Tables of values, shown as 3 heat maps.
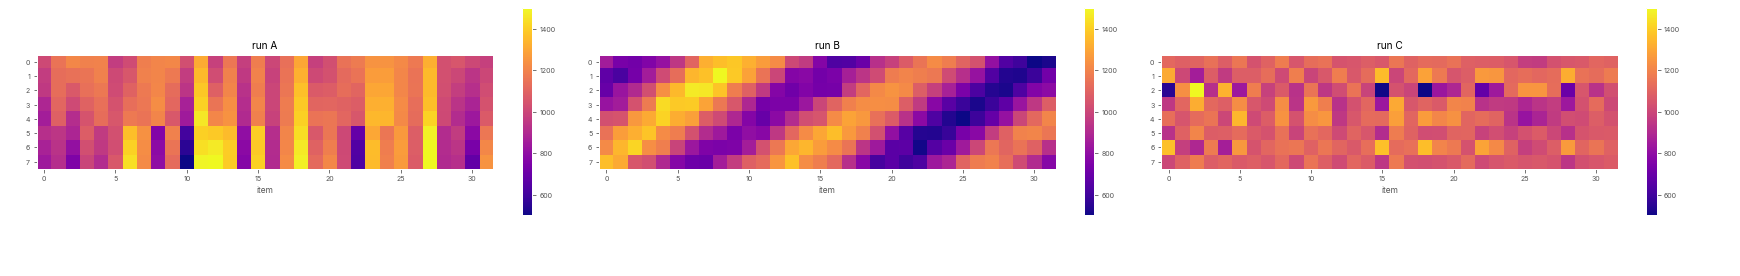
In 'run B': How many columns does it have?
32
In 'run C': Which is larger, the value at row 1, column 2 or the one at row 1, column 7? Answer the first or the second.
the second
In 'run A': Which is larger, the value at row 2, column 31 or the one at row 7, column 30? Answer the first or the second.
the first
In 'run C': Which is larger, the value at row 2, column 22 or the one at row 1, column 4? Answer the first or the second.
the second
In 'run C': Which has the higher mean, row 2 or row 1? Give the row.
1
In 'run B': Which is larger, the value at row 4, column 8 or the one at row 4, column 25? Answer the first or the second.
the first
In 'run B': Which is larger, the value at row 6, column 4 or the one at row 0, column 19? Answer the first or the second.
the first
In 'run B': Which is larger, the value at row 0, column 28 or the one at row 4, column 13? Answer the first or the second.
the second
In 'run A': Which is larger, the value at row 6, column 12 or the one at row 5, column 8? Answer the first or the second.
the first
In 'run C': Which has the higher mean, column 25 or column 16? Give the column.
16
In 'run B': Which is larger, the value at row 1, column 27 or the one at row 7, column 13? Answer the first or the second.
the second
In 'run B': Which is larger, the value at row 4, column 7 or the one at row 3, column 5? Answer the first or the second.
the second
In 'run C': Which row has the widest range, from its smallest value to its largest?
2
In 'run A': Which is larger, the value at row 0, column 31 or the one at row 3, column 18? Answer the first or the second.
the second
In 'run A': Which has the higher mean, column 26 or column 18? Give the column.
18
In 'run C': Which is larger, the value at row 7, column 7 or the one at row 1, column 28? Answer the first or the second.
the second
